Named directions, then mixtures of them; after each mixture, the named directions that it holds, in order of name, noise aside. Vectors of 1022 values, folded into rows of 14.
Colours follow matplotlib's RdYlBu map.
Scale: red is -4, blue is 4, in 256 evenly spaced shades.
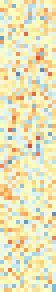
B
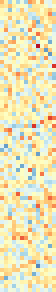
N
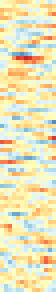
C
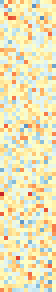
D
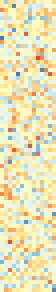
B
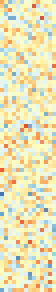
D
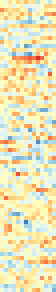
B, C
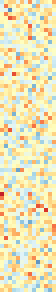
D, N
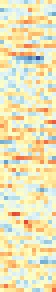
B, C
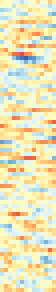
C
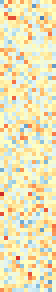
D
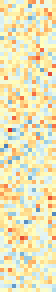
B, N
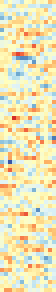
B, C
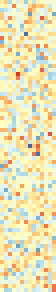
B, N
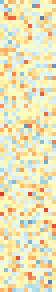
D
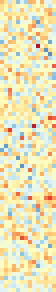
N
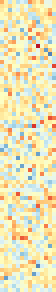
N
